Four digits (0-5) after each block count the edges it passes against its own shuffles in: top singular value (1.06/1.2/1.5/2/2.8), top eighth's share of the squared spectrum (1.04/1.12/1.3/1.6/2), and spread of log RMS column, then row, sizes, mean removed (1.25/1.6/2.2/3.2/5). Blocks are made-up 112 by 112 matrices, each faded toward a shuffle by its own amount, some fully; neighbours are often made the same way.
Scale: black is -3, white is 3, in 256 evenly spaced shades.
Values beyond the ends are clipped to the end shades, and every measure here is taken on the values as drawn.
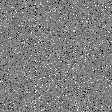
1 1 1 0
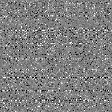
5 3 2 3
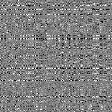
5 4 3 4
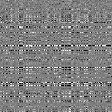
5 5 3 4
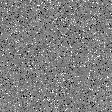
1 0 0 0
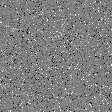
0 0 0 0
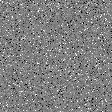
1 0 0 0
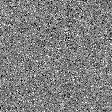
0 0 0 0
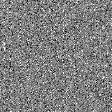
1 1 2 0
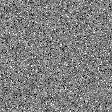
0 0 0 0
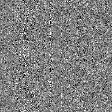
1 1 3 0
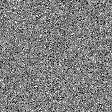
0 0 1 0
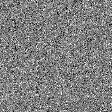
0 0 2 0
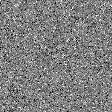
0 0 0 0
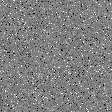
0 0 0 0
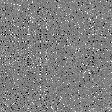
4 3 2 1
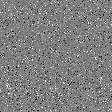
2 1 0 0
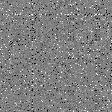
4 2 1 1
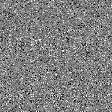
3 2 1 1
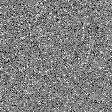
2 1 0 0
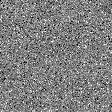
1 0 0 0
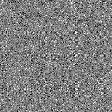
4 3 1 2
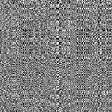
5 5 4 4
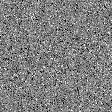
2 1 0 0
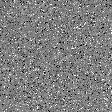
1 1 0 0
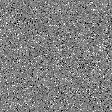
3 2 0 1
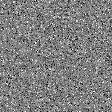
2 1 0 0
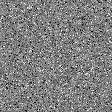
2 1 0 0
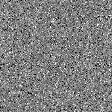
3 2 1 1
